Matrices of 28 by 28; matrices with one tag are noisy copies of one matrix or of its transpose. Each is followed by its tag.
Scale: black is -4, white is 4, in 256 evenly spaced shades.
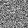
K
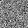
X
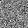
X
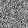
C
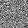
K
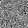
X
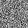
C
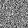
K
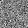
X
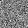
X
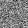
C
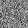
C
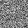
K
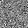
X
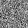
C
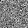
X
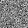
X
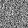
K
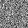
K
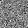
X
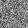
C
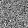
X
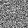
K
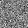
X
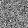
X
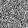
C
